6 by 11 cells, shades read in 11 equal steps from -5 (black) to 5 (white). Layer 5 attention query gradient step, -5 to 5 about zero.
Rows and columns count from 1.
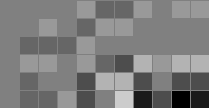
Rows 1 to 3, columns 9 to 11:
0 1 1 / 0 0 0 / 0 0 0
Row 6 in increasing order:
-5 -4 -4 -2 -2 -1 -1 0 0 1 3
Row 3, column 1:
0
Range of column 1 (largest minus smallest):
0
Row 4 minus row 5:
0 2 1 0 3 -3 -4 4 1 4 4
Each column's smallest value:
0 -1 -1 -1 -2 -1 -2 -4 -2 -5 -4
